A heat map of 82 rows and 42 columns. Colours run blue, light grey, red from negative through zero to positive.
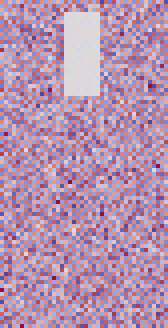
Odd patch: calmer, in the top middle. Odd rows or columns: none. Grain: checkered. Average level on the scale: 50%.
